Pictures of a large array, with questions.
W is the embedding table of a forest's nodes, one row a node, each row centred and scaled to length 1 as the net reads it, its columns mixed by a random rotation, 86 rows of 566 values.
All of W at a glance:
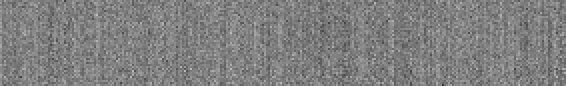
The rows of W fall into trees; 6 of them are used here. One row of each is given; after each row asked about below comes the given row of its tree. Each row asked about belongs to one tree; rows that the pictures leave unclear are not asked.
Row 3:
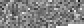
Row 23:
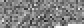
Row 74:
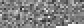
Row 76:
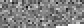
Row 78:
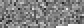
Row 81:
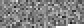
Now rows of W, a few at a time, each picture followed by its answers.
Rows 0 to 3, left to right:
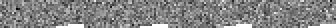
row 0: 78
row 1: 76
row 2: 3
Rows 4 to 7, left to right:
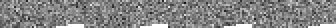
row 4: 81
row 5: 3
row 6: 76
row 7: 74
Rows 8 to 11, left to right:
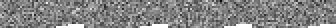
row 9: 81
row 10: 74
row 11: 78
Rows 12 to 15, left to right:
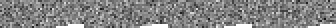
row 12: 81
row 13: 78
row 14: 3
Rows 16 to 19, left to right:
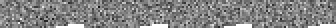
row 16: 23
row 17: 81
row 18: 76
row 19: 81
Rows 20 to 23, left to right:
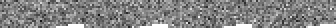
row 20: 74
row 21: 3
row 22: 23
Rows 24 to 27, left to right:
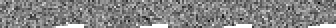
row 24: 78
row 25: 23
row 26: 81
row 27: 74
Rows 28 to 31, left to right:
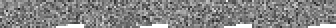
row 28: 78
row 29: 23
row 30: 74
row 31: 78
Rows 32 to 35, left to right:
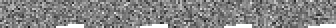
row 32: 78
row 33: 78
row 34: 78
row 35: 23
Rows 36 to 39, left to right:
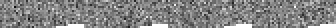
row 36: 81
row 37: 23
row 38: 3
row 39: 76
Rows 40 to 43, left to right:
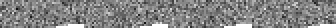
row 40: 78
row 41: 3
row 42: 23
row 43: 78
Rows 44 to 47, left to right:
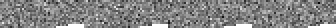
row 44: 74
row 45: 23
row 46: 76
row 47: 74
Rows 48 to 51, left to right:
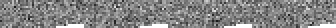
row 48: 81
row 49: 23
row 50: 74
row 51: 3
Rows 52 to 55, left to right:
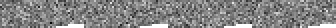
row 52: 3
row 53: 76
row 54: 81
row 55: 3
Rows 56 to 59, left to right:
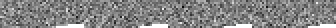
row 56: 78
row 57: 23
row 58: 81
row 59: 81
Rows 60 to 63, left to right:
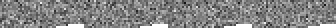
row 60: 74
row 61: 76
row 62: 76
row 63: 81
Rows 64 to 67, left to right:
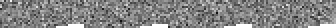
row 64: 76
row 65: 78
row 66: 74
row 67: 23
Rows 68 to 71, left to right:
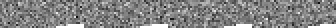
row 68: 78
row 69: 78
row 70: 74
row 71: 74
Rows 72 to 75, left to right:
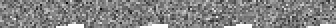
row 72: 74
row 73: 78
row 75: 23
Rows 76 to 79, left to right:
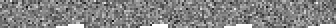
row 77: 76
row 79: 81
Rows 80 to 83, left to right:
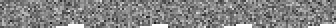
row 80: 3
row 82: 74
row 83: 74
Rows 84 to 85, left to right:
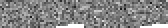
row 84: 3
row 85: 74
